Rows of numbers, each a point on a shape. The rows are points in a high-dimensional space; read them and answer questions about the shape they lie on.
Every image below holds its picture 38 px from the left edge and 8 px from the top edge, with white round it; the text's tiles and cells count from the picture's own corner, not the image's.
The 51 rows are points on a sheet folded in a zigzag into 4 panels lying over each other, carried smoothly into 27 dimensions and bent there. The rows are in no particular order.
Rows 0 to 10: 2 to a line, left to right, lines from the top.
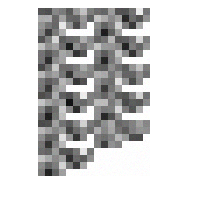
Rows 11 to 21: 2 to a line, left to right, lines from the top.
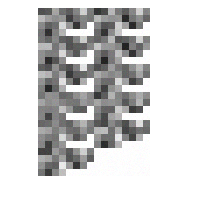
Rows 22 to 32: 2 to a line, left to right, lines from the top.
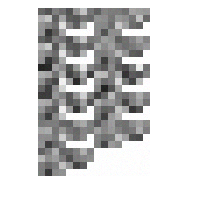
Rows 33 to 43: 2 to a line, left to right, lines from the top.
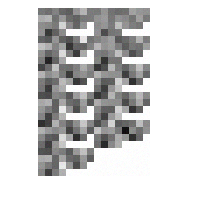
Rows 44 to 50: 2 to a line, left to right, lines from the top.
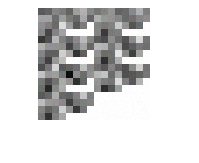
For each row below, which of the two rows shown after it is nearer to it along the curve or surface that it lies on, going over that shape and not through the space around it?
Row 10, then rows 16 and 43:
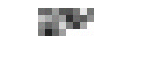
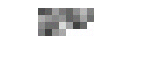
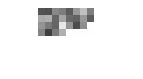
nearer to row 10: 43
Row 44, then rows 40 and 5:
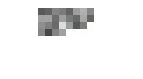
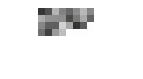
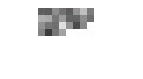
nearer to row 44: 5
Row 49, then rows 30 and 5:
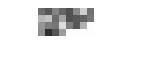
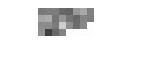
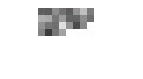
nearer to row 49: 30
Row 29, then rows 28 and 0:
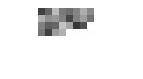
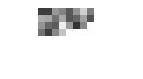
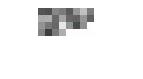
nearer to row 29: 28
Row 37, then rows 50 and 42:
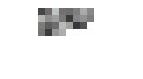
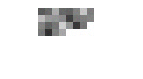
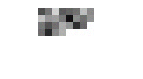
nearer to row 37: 42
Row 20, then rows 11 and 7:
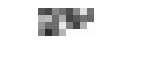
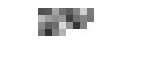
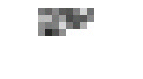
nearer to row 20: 7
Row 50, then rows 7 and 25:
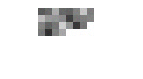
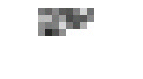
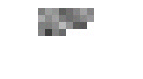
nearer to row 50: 25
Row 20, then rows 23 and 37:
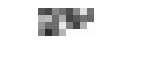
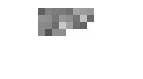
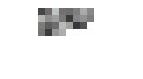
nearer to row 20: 23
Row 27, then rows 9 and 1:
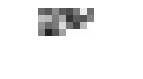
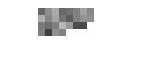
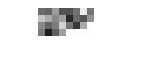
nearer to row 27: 1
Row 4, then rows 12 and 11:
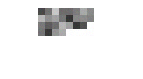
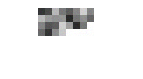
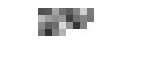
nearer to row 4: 12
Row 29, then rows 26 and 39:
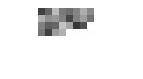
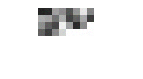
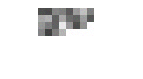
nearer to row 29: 26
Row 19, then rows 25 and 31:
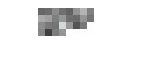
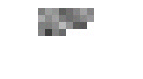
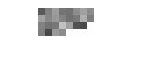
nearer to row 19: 25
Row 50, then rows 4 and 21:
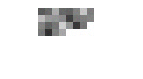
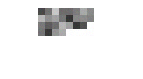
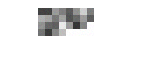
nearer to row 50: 21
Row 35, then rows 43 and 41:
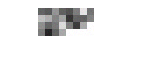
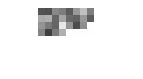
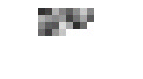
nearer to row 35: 43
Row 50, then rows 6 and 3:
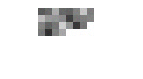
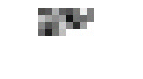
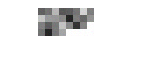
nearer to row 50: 3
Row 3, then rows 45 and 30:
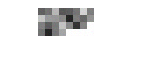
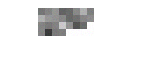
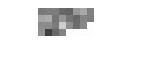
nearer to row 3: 45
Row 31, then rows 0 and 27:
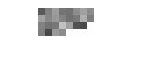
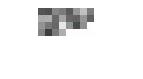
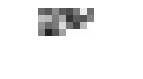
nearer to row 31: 0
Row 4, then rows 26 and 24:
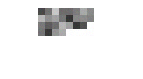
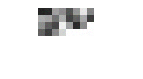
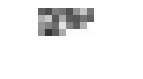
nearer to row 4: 26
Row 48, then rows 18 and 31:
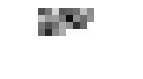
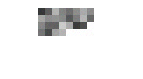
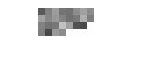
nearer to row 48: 18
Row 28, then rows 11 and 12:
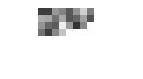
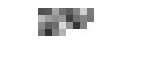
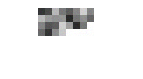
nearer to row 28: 11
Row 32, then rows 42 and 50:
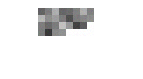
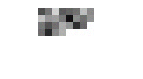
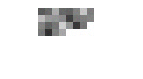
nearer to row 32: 50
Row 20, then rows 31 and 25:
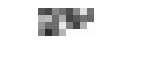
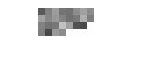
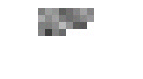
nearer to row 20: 25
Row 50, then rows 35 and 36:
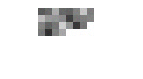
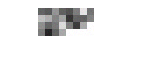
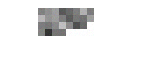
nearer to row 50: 36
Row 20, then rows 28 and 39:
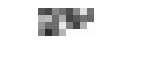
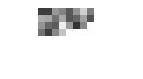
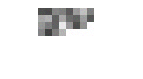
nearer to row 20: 39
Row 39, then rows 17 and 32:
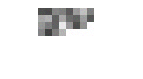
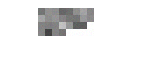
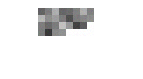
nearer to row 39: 17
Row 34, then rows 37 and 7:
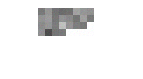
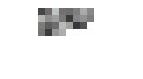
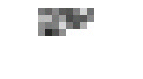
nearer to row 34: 7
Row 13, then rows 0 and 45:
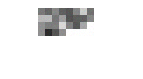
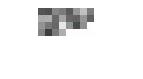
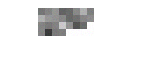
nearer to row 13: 0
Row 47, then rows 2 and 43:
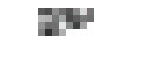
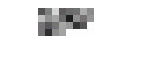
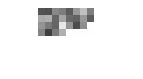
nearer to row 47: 43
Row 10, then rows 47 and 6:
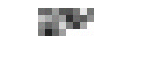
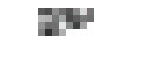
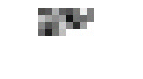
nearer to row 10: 47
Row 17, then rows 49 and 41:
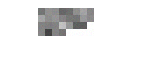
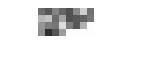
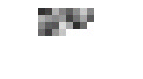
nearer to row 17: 49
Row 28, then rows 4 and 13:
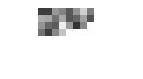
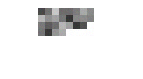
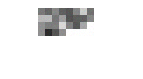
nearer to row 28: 4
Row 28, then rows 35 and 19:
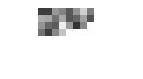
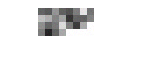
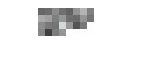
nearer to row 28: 19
